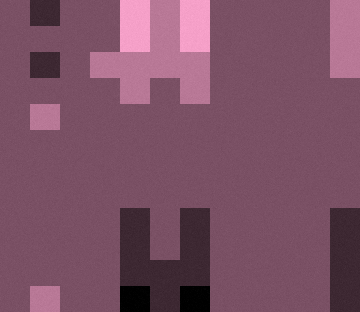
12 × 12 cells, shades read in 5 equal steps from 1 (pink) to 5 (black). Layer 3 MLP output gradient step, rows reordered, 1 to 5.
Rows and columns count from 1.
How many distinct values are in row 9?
2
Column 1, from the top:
3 3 3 3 3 3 3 3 3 3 3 3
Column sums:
36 36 36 35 35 35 35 36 36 36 36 37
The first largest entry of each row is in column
2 1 2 1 1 1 1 1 5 5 5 5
